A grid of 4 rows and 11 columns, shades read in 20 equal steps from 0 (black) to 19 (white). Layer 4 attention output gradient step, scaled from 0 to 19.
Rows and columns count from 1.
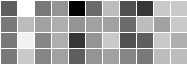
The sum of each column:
34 66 41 49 22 42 53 30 34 56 57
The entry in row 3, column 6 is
11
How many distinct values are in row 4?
7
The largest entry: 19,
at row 1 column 2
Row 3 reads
9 18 10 13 4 11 15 6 7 15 13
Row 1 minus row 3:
-2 1 -1 -2 -4 -3 -1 0 -3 0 2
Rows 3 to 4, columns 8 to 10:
6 7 15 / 10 9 14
